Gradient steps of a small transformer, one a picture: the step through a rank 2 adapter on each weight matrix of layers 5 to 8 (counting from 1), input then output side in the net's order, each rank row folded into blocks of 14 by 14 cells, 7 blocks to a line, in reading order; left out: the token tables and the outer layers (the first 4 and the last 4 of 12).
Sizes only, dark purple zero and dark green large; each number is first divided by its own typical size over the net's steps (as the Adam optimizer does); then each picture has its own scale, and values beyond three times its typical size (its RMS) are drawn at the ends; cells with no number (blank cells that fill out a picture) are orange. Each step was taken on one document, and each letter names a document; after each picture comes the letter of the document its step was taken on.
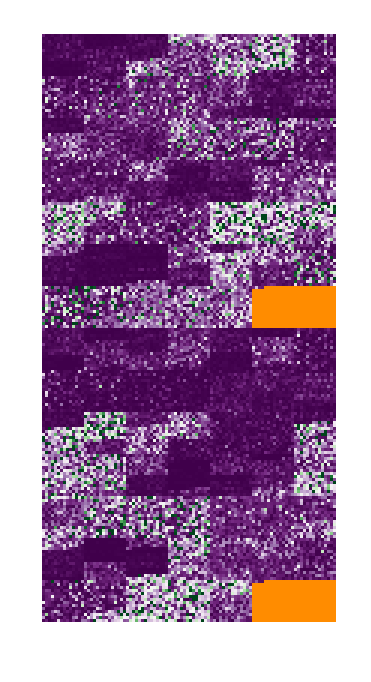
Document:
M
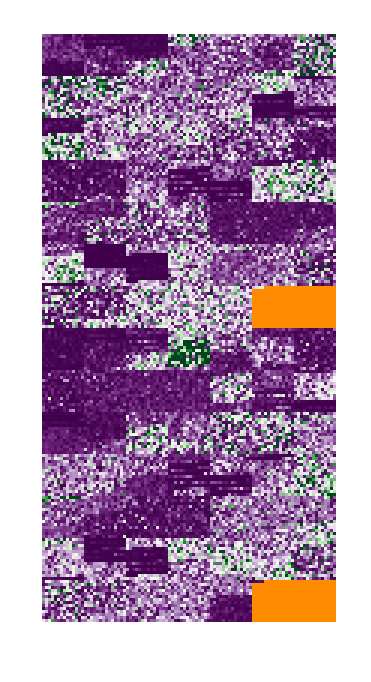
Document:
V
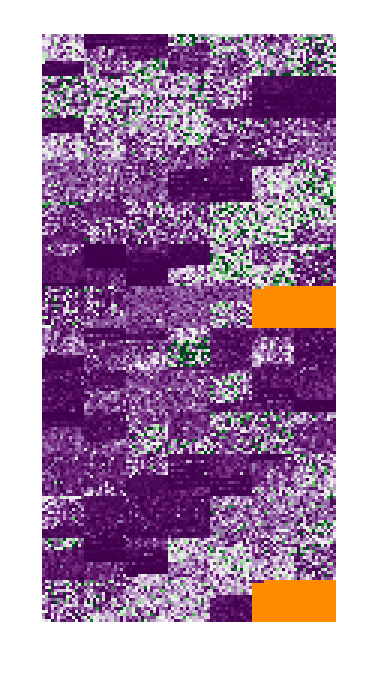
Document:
V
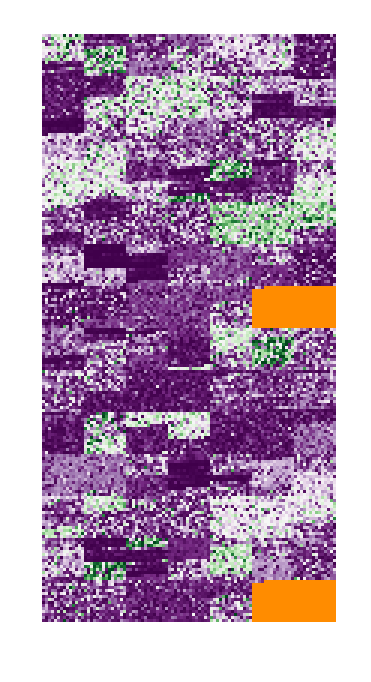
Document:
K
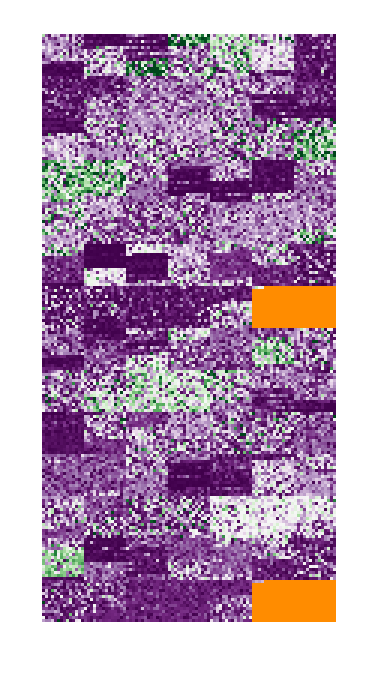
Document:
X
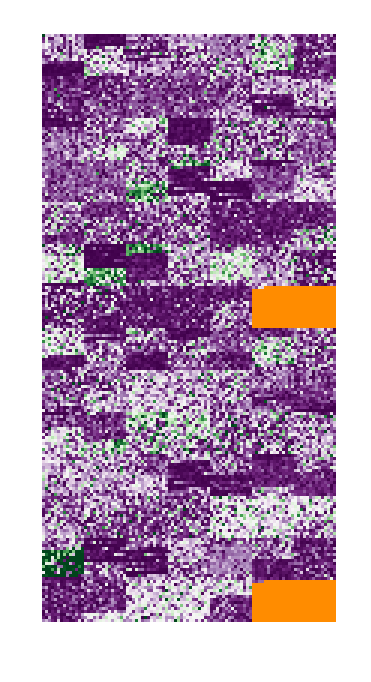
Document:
X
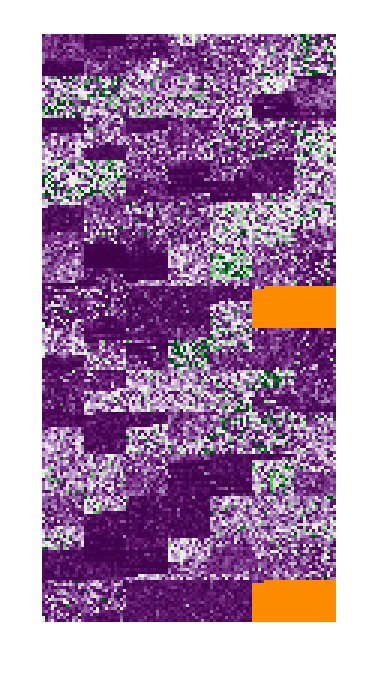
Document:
V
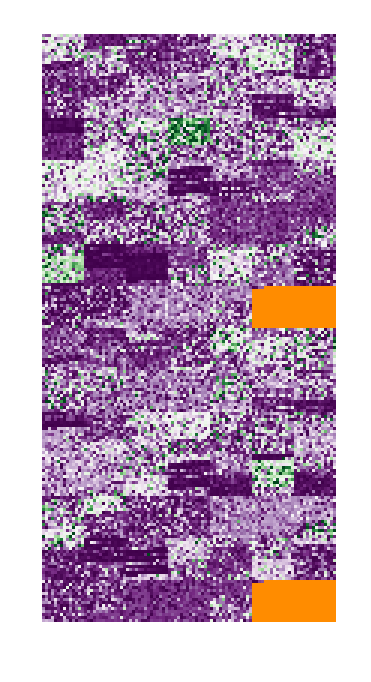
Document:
X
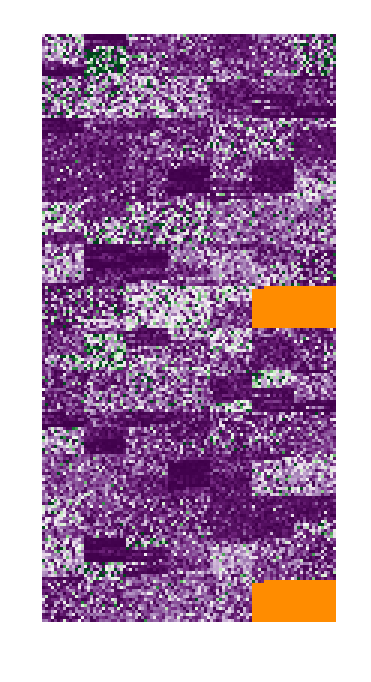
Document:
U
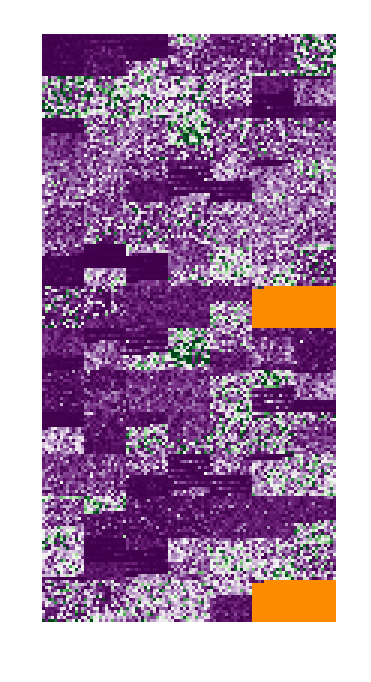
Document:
V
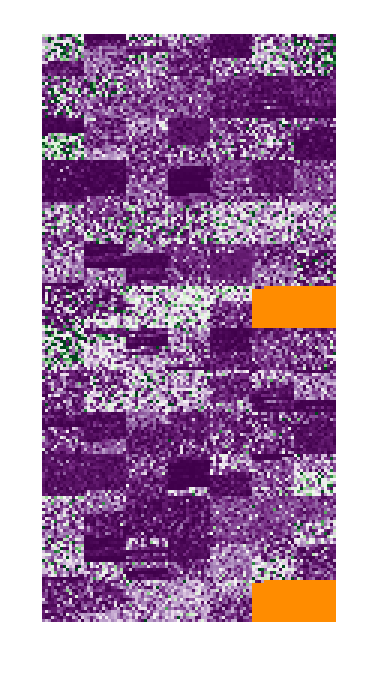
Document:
U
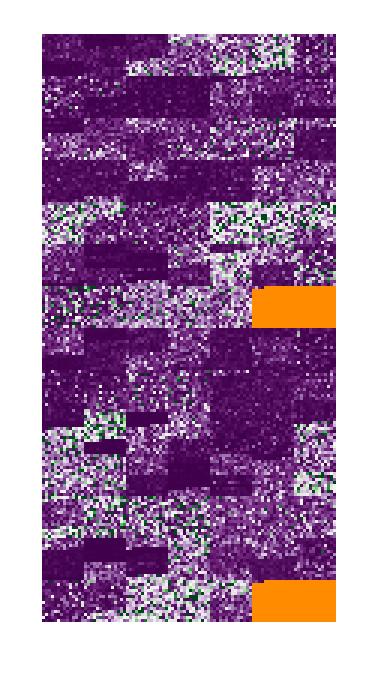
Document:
M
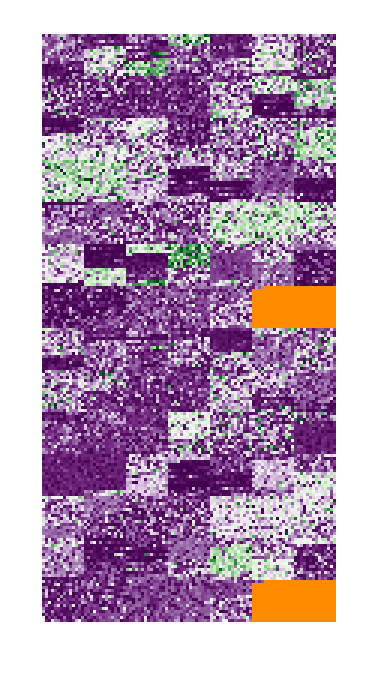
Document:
X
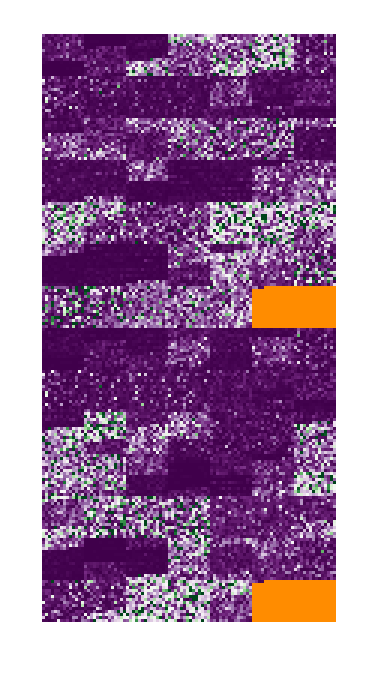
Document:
M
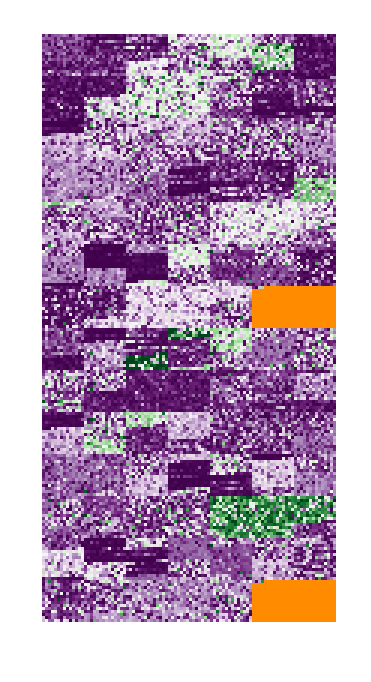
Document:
K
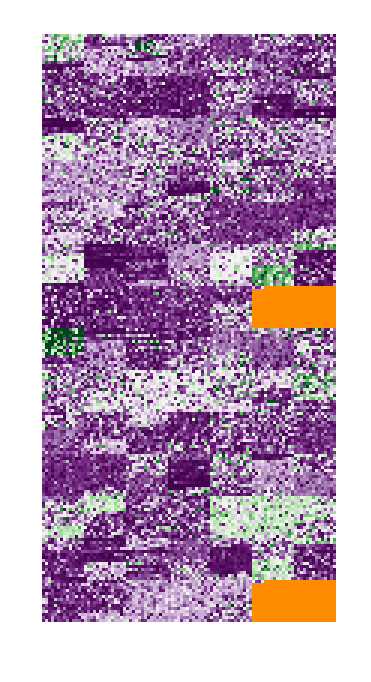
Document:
X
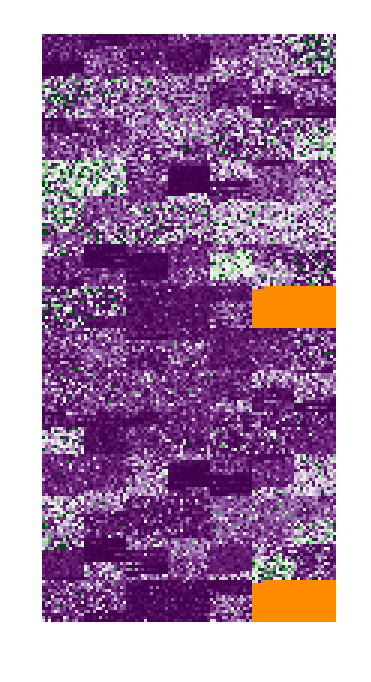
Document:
U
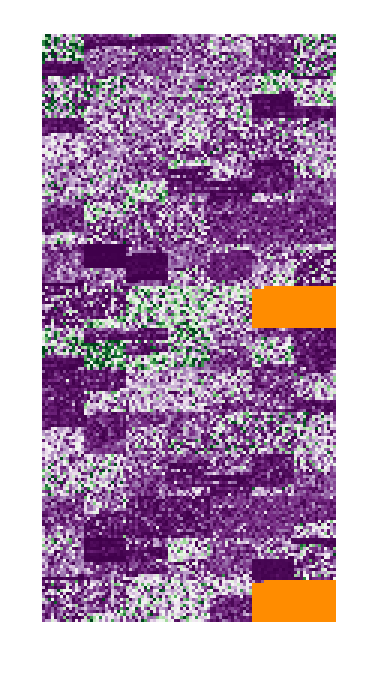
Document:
V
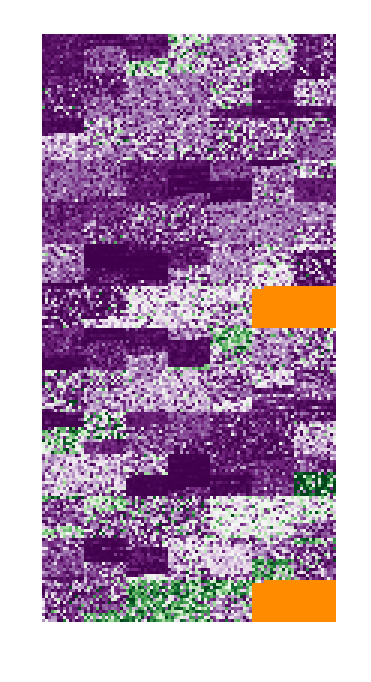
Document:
K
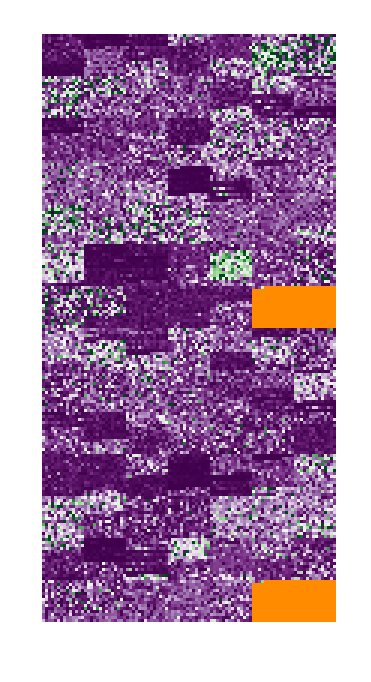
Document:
U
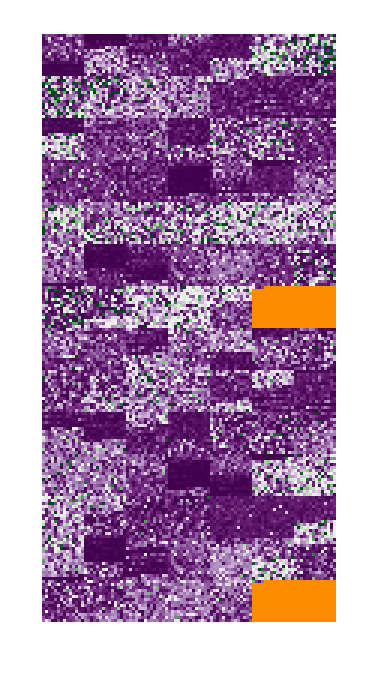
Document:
U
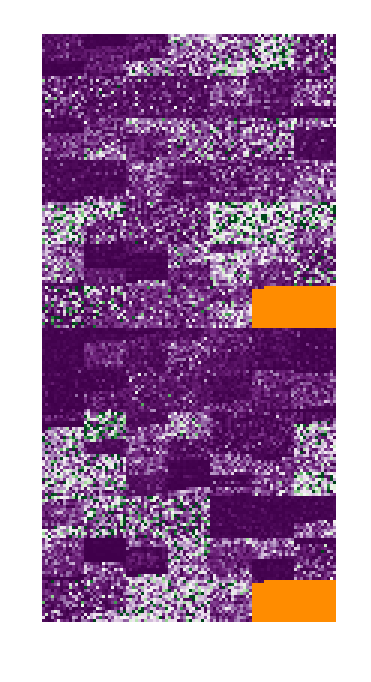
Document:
M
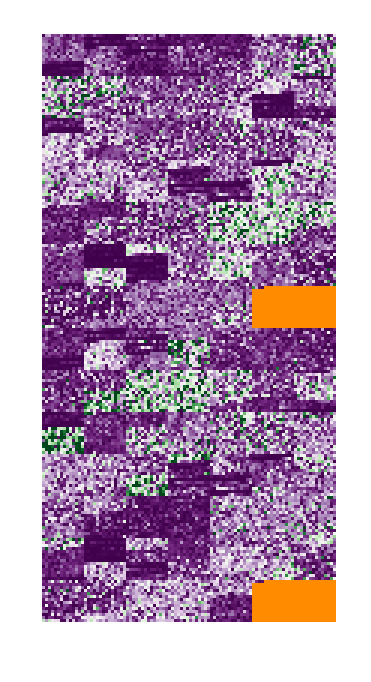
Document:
V
